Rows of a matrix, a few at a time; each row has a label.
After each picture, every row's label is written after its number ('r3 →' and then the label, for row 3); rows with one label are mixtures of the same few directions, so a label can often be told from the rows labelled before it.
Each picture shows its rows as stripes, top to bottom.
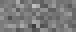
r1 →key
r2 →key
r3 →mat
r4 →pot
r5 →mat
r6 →key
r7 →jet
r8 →key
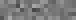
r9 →mat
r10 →key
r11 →key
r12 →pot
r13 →mat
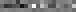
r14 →key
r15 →jet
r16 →jet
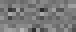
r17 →jet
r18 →pot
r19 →mat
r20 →mat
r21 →mat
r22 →jet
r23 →jet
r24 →jet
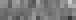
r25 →pot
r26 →pot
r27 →jet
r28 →jet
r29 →pot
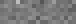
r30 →key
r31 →jet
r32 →pot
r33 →key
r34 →jet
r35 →jet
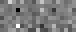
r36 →mat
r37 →pot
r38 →key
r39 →key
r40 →mat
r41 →pot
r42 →key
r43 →jet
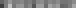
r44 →mat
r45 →mat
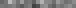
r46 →mat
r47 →key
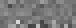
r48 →mat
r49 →mat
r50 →jet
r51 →jet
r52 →jet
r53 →key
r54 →jet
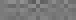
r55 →jet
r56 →jet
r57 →jet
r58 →key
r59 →jet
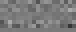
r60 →jet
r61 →jet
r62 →pot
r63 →pot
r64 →jet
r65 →mat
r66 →pot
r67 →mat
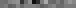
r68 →key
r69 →mat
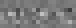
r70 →mat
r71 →mat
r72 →pot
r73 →mat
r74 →mat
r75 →pot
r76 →key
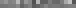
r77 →pot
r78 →key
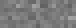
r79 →jet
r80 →key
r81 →jet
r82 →jet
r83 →pot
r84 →jet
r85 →jet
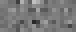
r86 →key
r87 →key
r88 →jet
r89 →jet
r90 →mat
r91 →key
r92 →pot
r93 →key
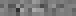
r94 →key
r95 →mat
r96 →key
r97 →key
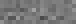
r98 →pot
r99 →key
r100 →jet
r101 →mat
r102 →mat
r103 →mat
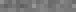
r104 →mat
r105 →jet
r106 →mat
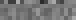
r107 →mat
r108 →key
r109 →jet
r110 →jet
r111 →pot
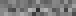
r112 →jet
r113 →pot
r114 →jet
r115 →jet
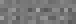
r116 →mat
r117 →pot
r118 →jet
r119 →pot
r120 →mat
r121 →pot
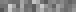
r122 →key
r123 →mat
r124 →mat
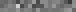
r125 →pot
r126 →key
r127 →pot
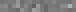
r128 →key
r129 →pot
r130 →key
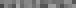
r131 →pot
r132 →mat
